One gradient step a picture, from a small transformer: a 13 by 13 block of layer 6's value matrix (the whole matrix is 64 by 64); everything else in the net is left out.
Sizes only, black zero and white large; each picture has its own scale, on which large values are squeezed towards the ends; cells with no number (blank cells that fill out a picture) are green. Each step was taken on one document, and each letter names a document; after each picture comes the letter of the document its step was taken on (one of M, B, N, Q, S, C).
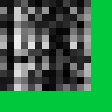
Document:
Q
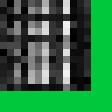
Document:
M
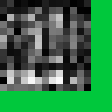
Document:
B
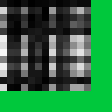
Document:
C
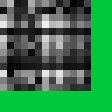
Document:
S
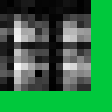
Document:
Q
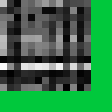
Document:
S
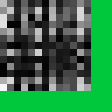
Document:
C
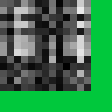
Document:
Q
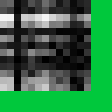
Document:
S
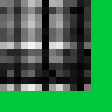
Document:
B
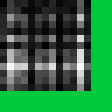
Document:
C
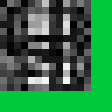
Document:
M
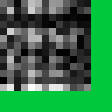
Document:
B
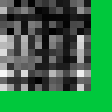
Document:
C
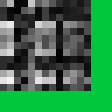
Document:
S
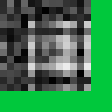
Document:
Q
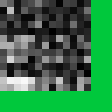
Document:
B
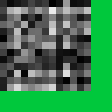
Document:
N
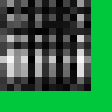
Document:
C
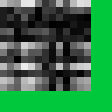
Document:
S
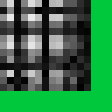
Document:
B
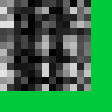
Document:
C
